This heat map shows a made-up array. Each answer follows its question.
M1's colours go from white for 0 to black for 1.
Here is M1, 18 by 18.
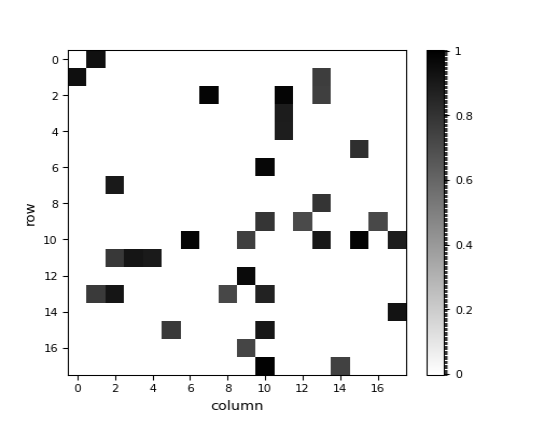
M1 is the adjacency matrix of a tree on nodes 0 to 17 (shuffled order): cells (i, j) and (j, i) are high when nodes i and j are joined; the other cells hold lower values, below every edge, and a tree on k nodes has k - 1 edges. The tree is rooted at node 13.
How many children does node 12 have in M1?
0
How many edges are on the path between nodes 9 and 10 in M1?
1
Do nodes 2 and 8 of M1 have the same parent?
yes
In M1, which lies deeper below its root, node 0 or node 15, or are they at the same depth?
the same depth
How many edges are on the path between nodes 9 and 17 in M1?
2
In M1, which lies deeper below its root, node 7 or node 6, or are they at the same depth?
the same depth
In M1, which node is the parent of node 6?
10
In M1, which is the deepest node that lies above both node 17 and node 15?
10
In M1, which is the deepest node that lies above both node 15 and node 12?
10
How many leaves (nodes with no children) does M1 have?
10
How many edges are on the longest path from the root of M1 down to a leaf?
3
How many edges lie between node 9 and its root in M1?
2
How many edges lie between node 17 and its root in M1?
2
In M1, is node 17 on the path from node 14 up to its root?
yes
